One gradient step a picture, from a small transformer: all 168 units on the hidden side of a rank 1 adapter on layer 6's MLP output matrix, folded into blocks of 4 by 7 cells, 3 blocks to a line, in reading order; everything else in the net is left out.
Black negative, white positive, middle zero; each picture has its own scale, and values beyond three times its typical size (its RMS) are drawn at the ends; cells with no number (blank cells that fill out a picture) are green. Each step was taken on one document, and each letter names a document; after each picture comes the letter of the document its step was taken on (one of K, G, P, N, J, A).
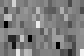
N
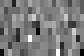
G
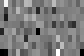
G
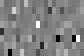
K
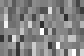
N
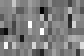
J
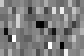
N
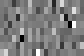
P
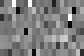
J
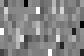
G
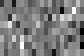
J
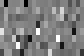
G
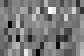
N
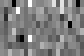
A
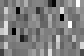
A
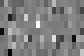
K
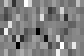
G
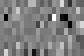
A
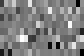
P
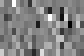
P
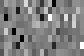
A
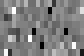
K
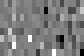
K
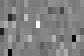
K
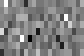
G
